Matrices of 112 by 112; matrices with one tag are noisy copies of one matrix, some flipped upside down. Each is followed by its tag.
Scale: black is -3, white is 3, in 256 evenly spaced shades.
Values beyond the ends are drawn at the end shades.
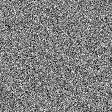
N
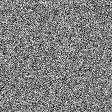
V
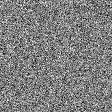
V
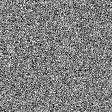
V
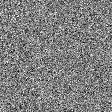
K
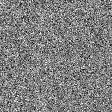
K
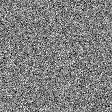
V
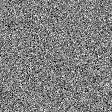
N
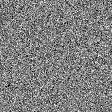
N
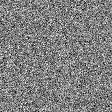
V
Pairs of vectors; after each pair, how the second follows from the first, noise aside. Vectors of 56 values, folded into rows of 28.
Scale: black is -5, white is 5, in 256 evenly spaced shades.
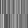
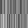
sign-scrambled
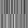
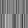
shuffled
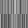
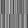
shuffled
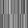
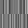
sign-scrambled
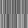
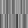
sign-scrambled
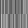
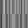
sign-scrambled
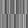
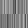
sign-scrambled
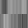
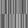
shuffled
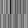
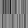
sign-scrambled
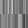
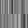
sign-scrambled
